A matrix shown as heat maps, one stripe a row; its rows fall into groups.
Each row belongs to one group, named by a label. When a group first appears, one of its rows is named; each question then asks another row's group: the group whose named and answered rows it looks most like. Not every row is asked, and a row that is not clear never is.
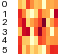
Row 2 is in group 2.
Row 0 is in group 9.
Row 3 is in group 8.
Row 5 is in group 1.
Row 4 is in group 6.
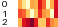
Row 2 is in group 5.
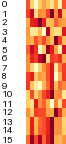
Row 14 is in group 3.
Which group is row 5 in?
8
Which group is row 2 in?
5
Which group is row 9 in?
6
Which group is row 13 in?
3
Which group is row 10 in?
3
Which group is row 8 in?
2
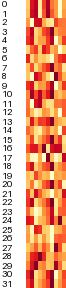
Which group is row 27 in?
9
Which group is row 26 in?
1
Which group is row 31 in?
2
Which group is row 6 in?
1
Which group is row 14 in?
8
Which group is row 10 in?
3
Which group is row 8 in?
9
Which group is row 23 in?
6
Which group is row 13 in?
3
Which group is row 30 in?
2
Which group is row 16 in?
5
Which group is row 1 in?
8
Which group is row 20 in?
3
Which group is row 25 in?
9
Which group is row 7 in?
3
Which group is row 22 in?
2
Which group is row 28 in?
5
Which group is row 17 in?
6
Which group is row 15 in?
3
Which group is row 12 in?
8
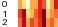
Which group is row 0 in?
6
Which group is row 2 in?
3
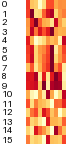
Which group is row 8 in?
5
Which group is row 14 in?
9
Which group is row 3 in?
3
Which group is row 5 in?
2
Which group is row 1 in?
2
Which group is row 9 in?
5
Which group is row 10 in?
6
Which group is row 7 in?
3
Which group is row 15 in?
6
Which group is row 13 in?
6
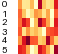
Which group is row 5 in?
8
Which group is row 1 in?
8
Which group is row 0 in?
6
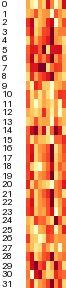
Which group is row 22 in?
2
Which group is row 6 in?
3
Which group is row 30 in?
9
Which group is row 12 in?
8
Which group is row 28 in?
2
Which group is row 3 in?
2
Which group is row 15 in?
1
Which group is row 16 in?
2
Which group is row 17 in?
2
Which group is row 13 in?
9
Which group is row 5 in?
5
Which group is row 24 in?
9
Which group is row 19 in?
2
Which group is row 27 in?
8
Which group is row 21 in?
3
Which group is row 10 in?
1
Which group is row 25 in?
6
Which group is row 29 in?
5
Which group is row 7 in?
5
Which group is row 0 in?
6
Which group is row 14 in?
5
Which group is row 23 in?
2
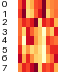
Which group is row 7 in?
5
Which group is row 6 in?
1
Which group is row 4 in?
9
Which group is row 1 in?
2
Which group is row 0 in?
2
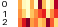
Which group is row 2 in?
5
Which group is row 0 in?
6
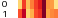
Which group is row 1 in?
2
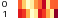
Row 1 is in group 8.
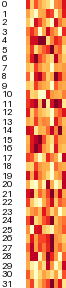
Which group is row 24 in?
2
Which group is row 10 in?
6
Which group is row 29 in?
6
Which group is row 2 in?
9
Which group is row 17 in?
8
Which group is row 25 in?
9
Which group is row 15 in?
5
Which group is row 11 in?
5
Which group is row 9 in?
9
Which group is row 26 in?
3
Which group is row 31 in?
3
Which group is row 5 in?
3
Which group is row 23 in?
8
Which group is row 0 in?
1
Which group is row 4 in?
5
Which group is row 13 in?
9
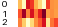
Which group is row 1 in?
3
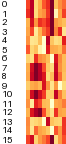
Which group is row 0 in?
2
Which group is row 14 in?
1
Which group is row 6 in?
9
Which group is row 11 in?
9
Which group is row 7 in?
5
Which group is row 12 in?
5
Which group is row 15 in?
2
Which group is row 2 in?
3
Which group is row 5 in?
6
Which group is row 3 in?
3
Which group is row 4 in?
6
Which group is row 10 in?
5
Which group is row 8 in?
5
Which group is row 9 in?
8
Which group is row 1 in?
2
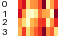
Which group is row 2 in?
6
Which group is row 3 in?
3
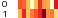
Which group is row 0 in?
8
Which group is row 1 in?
3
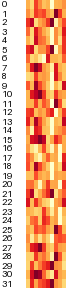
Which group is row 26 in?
1
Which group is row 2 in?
2
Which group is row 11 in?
9
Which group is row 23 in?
8
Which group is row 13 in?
1
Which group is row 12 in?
2
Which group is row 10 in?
5
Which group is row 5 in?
2
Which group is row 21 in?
2
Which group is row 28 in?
9
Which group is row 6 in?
6
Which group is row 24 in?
8
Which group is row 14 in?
9
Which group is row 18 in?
1
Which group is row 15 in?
5
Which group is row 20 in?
8
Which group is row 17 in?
8
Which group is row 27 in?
5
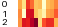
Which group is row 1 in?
9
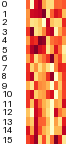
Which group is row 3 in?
2
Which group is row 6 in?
3
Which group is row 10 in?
2
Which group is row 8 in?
2
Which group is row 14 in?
1
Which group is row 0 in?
9
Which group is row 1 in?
5
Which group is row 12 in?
9
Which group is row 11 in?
1
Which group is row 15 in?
5
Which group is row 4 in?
5
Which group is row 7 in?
1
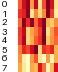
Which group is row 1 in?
5
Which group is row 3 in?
2
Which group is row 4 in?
2
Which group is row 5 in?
5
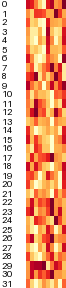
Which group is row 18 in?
1
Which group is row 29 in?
5
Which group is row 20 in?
8
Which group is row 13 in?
9
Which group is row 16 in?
9
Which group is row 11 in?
1
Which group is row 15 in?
1
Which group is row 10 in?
1
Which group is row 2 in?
6
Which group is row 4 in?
6
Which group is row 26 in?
2
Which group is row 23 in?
3
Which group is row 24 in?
9
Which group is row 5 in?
6
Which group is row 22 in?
3
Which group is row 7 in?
3
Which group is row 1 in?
9
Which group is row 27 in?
6
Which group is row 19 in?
8
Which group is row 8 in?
5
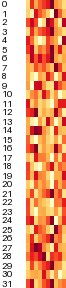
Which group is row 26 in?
3
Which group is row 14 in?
5
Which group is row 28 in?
5
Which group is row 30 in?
8
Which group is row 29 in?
3
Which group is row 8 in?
6
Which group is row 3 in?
3
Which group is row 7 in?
9
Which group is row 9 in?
9
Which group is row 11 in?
1
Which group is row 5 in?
3
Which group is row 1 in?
9
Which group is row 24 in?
2
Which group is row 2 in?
8
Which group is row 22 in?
1
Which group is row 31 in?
2
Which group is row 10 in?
8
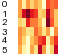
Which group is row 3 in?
8
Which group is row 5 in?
6
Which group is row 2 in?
9
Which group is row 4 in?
6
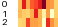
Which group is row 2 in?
9
